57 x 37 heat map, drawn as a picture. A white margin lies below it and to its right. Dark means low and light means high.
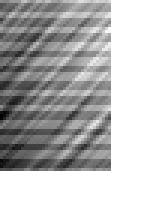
Slope: up to the top right. Stripes: horizontal, repeating 11 times. Ninth with the lowest average: bottom left. Average level on the scale: 50%. Ninth with the highest average: top right.
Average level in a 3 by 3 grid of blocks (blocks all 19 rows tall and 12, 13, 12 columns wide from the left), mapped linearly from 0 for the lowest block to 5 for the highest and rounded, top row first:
235 | 134 | 023
